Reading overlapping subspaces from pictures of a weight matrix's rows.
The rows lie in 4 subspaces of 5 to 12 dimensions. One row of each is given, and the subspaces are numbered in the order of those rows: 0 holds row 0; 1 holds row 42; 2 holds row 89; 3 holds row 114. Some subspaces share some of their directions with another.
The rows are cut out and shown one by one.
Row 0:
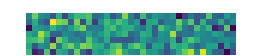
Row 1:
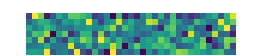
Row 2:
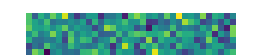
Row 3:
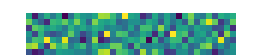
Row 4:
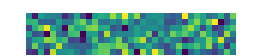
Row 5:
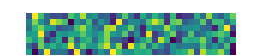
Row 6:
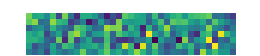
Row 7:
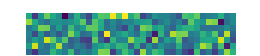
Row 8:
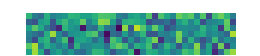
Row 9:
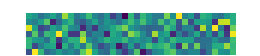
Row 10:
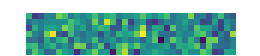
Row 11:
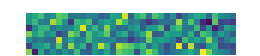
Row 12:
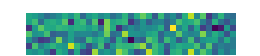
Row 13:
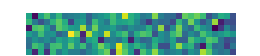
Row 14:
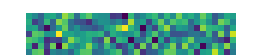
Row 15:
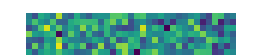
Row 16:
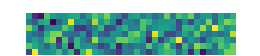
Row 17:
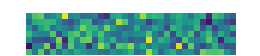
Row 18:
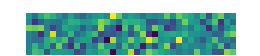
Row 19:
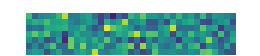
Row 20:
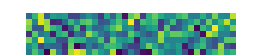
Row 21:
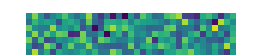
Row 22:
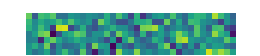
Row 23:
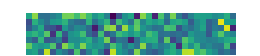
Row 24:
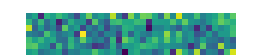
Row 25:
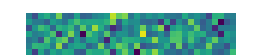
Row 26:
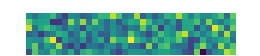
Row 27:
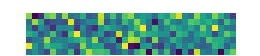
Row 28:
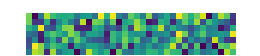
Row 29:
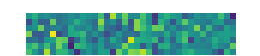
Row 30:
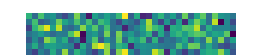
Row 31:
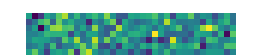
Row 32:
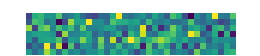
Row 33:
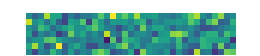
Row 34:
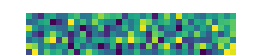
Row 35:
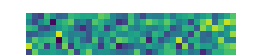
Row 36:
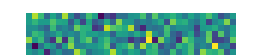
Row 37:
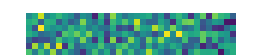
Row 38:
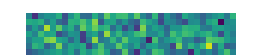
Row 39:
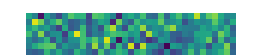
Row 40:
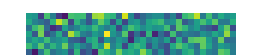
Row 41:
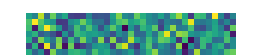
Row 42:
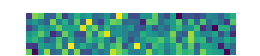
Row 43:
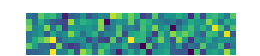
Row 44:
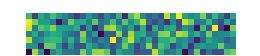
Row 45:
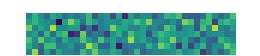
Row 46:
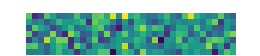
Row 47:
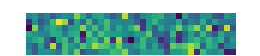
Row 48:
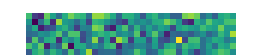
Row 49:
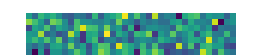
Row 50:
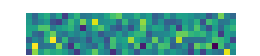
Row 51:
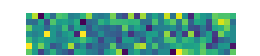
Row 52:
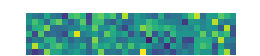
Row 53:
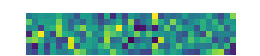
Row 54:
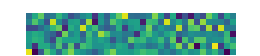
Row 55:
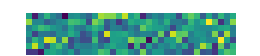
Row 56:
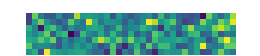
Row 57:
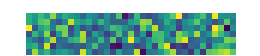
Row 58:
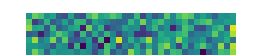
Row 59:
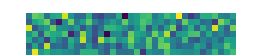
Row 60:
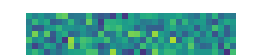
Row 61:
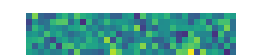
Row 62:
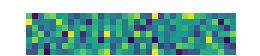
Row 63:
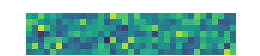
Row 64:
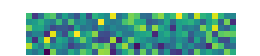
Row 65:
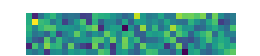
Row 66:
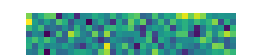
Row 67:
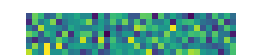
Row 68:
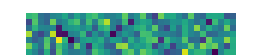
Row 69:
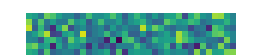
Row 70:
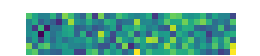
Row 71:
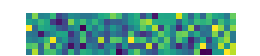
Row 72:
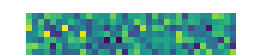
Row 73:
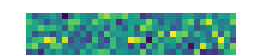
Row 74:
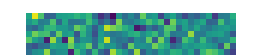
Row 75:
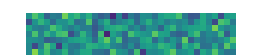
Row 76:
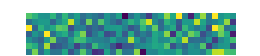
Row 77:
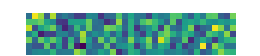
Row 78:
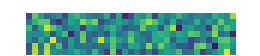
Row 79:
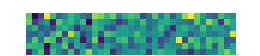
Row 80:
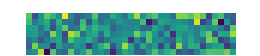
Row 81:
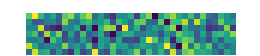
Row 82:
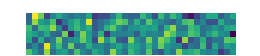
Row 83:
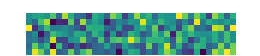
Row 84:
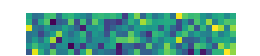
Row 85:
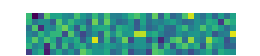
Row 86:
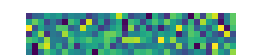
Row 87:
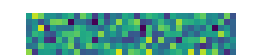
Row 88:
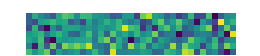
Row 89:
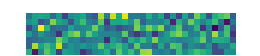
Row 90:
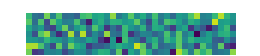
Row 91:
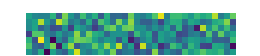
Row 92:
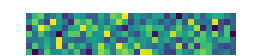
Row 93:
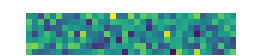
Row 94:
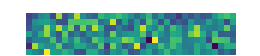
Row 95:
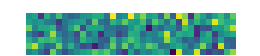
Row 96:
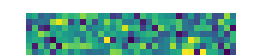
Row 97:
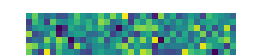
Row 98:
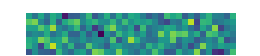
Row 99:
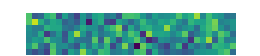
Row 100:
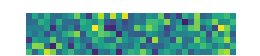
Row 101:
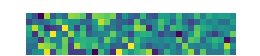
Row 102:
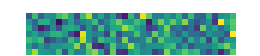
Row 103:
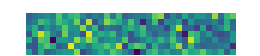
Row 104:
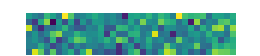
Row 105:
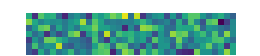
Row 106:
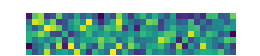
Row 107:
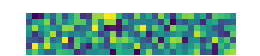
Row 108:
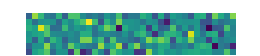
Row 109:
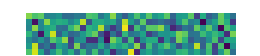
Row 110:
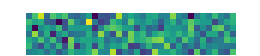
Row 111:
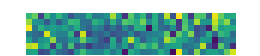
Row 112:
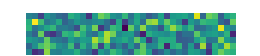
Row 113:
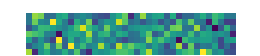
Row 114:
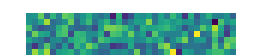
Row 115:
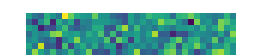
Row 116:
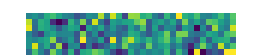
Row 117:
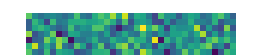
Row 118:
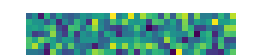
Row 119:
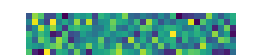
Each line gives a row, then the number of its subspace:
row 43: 1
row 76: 3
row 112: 1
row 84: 0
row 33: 3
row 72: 3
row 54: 1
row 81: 1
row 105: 3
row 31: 1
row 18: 1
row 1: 1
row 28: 2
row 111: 3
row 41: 1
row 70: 1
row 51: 3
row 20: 1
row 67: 2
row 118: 3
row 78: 1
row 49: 2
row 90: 3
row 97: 2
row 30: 3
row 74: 1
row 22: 3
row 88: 3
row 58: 1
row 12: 1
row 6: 1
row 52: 1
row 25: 1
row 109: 1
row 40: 1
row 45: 0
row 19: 1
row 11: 0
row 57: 3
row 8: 1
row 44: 0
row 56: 2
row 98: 0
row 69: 3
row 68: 2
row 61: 3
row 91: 1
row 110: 1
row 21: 0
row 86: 1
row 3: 0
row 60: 1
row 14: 2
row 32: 1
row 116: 3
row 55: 0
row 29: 1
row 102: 3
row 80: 0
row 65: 1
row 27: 1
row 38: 2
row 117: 2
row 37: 2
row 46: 2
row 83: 0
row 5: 1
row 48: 0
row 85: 2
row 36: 2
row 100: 0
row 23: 1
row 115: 0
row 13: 2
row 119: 0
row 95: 3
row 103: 1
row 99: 1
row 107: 1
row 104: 0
